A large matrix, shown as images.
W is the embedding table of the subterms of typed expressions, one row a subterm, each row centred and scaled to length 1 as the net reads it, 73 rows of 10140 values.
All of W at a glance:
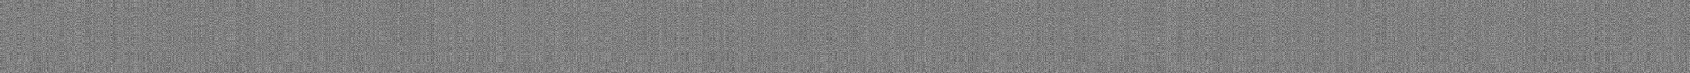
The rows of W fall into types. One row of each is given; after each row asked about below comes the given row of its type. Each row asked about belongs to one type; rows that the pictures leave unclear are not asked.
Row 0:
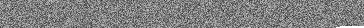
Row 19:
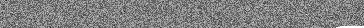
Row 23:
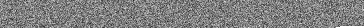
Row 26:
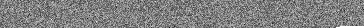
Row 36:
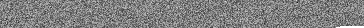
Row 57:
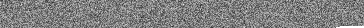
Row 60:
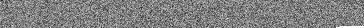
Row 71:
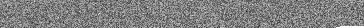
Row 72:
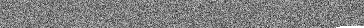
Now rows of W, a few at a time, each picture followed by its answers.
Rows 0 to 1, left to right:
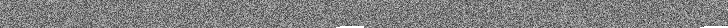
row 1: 71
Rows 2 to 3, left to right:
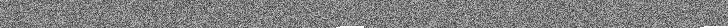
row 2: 19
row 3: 0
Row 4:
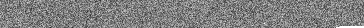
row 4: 57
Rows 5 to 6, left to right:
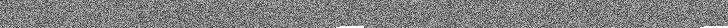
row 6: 0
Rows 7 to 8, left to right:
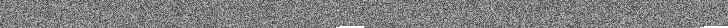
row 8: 26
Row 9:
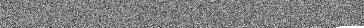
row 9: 19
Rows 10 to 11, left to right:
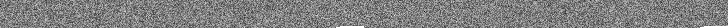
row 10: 57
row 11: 19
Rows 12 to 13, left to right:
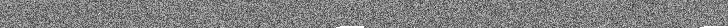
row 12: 71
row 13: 23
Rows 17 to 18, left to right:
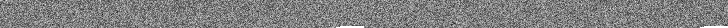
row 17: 26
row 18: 36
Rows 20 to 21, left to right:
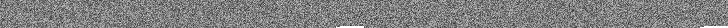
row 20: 26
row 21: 0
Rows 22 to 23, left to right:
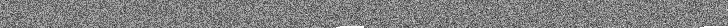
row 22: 19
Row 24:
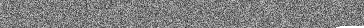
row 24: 19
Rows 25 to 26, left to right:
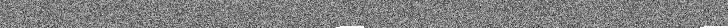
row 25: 72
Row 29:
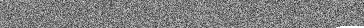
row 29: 71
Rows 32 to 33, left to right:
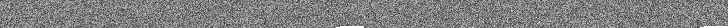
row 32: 36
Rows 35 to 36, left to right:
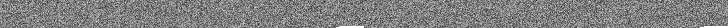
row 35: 19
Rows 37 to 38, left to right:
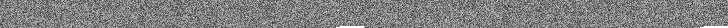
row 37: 26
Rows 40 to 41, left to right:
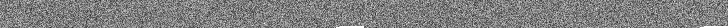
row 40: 57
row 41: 23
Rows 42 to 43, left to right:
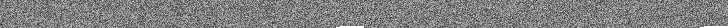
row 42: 26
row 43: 36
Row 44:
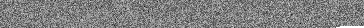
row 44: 26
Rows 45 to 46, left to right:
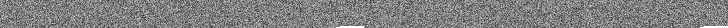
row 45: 23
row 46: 60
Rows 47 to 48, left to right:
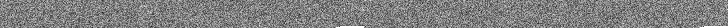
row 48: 72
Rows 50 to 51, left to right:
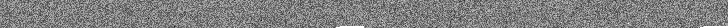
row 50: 60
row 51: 57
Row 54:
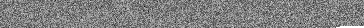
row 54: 26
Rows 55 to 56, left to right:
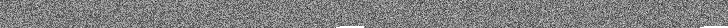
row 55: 57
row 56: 60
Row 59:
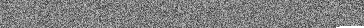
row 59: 60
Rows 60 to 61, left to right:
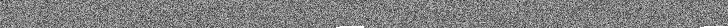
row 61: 36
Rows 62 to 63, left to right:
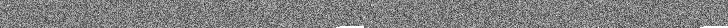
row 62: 0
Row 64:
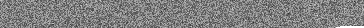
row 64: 23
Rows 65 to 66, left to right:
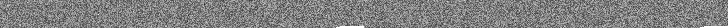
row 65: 0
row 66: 19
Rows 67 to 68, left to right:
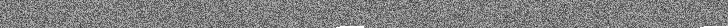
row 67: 0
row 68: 57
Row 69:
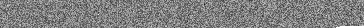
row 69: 0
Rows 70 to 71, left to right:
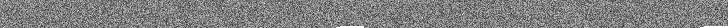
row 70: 71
